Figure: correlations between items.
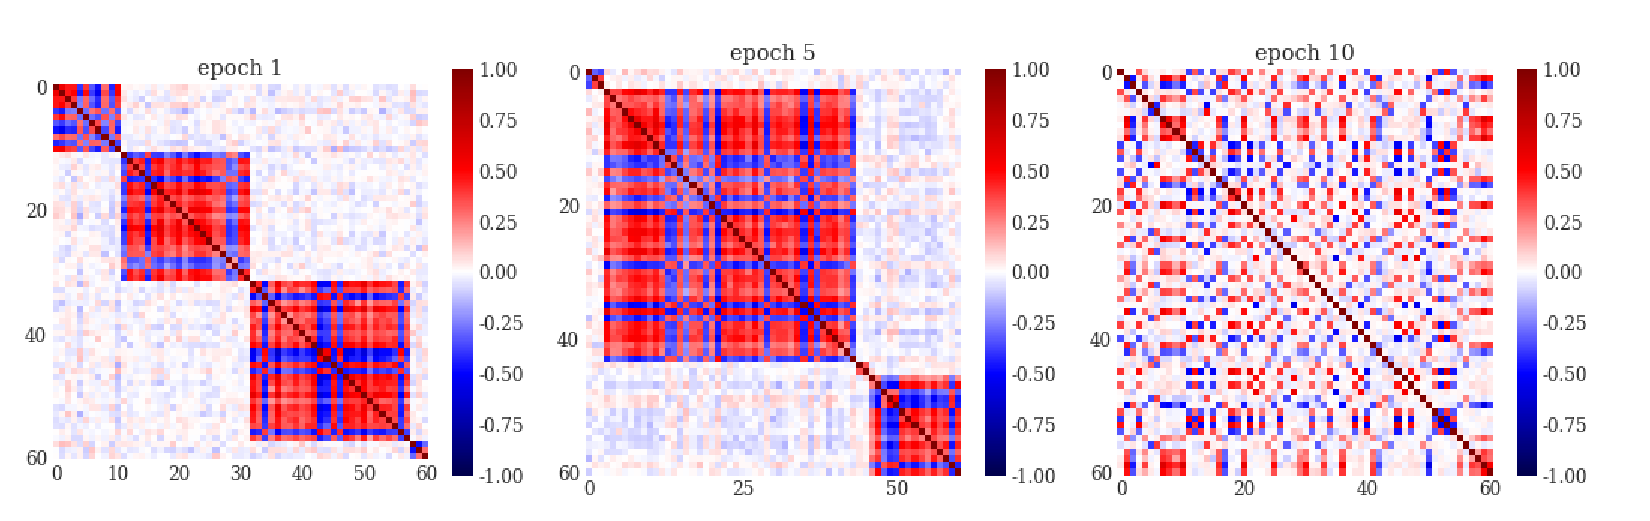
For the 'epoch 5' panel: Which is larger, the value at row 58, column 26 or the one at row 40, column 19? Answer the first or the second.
the first
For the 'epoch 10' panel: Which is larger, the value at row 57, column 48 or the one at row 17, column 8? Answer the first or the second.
the first
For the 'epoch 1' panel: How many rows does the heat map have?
61
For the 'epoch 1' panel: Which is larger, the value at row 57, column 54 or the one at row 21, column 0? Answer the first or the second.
the first
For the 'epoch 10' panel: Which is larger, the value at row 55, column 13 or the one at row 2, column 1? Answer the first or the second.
the first
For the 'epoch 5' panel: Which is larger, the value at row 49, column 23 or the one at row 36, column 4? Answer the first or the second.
the second
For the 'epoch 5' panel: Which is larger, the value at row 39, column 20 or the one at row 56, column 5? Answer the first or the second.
the first
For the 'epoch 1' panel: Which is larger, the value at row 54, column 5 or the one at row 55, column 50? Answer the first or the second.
the second
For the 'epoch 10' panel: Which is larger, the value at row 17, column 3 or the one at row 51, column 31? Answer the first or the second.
the second
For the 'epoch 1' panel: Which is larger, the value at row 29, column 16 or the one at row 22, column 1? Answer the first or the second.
the second
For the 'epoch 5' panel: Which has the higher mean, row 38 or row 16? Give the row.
38
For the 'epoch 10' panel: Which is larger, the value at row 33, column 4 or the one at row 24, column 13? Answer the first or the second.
the first
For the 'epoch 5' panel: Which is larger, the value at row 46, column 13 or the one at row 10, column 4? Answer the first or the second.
the second
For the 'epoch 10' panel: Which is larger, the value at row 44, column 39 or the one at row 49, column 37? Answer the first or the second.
the second
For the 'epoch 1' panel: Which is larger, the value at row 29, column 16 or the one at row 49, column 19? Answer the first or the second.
the second
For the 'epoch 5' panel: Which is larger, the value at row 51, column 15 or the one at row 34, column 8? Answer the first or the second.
the second
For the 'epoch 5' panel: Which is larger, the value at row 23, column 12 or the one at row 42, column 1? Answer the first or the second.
the first
